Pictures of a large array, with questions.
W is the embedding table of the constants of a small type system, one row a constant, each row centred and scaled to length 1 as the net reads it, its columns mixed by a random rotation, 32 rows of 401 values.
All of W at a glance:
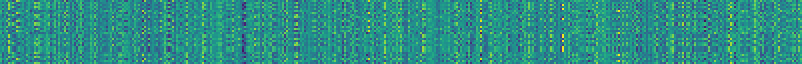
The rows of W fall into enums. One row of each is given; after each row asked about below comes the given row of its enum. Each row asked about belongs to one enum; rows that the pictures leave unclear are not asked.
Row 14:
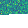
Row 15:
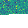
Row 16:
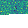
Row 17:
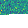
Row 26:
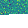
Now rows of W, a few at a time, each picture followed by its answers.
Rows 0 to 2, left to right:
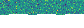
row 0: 15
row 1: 26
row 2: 17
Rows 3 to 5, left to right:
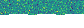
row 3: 26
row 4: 17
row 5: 16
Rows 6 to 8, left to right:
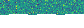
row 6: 15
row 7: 26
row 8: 14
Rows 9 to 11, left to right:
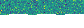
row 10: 15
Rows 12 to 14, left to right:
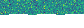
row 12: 26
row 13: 15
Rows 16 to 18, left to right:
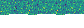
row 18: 17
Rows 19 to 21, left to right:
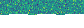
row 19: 14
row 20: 17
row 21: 26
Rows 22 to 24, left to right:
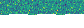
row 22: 14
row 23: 17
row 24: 17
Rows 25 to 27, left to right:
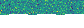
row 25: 17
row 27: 16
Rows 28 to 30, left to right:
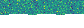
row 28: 26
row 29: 15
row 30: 16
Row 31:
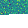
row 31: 26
